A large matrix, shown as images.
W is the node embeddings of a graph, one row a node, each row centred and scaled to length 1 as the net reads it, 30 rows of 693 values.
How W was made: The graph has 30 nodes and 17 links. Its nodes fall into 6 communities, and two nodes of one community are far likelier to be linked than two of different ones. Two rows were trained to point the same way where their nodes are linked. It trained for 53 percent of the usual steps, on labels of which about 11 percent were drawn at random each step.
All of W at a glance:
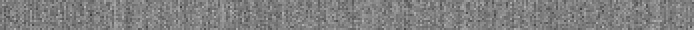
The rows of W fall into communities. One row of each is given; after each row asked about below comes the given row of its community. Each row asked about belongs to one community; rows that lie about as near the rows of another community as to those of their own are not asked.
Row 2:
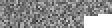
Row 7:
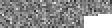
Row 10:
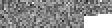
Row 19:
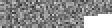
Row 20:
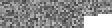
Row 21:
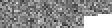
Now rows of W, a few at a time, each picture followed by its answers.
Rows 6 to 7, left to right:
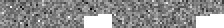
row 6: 2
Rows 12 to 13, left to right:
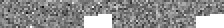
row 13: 19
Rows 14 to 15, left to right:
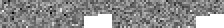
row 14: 10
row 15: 21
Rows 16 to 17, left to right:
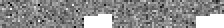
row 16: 20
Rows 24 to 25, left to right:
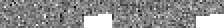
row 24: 7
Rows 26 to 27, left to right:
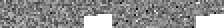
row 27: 20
